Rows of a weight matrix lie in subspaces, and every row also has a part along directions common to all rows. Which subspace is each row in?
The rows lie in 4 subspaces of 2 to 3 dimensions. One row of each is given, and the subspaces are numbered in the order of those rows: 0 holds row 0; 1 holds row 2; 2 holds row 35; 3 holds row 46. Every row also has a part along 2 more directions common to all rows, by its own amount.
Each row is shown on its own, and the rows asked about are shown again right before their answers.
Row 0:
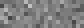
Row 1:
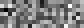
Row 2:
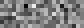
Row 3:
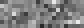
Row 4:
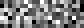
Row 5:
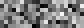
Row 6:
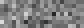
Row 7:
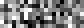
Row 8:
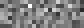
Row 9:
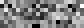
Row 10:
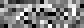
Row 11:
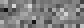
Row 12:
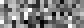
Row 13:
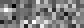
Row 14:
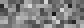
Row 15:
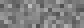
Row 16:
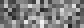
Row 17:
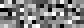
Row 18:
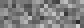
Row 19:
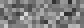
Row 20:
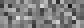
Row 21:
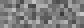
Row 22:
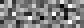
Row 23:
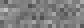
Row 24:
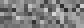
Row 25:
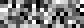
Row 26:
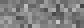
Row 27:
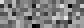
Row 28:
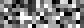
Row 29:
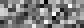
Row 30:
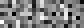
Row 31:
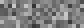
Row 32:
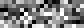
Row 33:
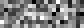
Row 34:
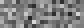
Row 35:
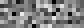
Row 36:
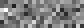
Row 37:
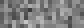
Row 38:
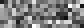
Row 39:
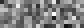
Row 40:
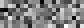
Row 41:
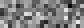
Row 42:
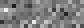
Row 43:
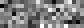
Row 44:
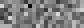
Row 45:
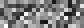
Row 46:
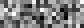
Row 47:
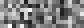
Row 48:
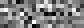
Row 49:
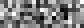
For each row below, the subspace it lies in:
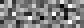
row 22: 2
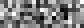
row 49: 3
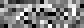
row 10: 2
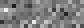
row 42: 3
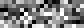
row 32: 2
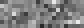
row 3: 2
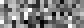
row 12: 3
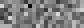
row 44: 0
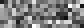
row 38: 1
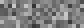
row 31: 1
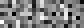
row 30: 0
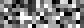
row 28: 2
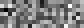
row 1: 0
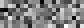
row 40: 0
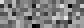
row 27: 1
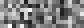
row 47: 3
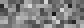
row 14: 0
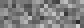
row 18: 2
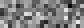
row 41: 2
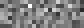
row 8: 0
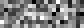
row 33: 1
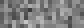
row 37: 3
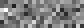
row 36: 0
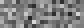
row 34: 3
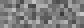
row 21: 1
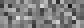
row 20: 0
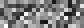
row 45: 2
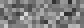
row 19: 2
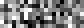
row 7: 3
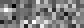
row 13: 3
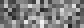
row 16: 3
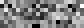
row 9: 1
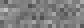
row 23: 1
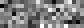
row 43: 2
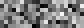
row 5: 1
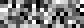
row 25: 1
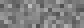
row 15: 0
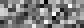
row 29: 0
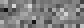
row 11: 1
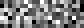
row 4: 0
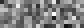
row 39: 0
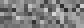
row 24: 1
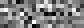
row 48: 2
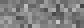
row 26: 1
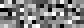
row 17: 2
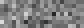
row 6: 3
